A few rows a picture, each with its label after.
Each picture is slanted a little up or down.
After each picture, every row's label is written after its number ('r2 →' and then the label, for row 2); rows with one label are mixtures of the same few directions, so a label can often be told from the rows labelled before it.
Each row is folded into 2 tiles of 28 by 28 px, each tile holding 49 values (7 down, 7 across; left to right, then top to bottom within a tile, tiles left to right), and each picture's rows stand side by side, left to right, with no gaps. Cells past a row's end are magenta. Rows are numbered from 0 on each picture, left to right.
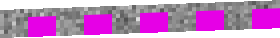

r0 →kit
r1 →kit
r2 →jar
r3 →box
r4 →kit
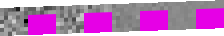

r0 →jar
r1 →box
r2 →jar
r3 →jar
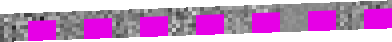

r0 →kit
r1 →jar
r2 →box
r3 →kit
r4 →kit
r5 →jar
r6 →kit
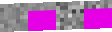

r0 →jar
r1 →kit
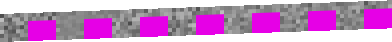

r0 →jar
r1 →jar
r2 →box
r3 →kit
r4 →box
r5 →box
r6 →kit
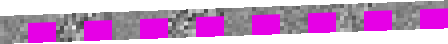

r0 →box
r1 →box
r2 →kit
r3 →box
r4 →kit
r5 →jar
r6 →box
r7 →box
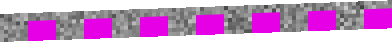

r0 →kit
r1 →kit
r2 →jar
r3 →box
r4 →jar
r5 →kit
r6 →kit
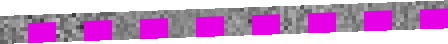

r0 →kit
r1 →jar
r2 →jar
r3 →box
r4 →jar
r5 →kit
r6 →box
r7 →kit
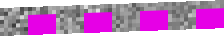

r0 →box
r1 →kit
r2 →kit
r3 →box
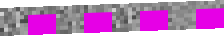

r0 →jar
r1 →box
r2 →jar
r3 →jar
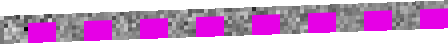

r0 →jar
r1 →box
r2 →jar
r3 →box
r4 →kit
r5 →box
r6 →kit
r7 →kit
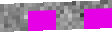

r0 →jar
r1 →jar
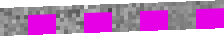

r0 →kit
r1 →kit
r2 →kit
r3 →kit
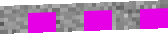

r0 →jar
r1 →jar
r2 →kit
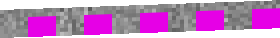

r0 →jar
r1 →box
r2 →kit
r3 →box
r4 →jar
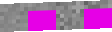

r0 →box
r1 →kit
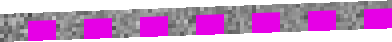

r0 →kit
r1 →box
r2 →jar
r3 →box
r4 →box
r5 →jar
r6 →box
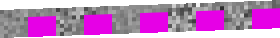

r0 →kit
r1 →kit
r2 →jar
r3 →kit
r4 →box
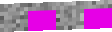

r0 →box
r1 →jar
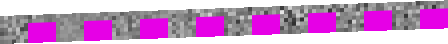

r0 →box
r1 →jar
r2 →jar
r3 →kit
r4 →kit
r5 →jar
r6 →box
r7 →kit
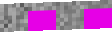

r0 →kit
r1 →kit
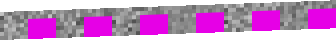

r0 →jar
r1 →box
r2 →box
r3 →kit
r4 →jar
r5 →kit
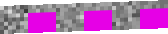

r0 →kit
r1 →jar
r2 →jar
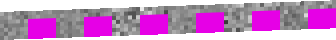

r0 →kit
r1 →kit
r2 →kit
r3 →box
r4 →jar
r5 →jar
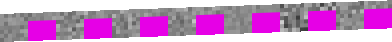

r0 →kit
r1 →box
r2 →jar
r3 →jar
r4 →box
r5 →jar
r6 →kit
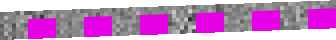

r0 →kit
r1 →kit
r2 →kit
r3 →box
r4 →box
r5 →jar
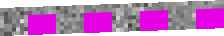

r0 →box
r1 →kit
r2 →box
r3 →jar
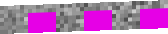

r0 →jar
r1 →kit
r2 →box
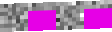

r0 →box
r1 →jar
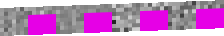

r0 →kit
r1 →jar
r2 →jar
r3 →kit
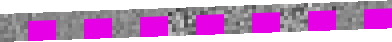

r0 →box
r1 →kit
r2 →kit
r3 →jar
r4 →box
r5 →kit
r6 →box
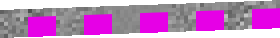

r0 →kit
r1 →box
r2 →box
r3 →box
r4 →box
